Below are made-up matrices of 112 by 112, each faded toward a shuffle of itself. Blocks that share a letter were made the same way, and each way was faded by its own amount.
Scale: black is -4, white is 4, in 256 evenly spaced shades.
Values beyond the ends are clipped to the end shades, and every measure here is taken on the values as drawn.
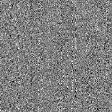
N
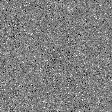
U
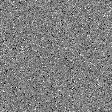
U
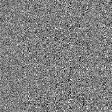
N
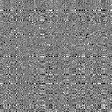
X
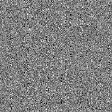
N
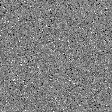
U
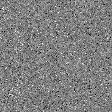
U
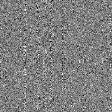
N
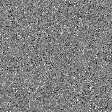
U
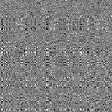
X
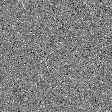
U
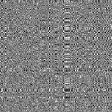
X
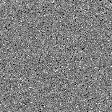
U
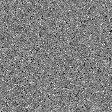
U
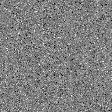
U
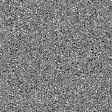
U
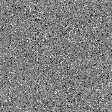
U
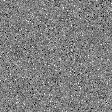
U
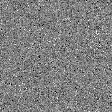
U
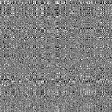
X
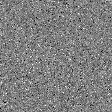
U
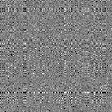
X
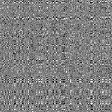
X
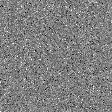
U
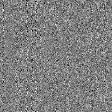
N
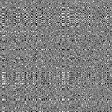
X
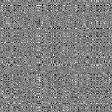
X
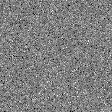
U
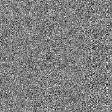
N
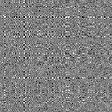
X
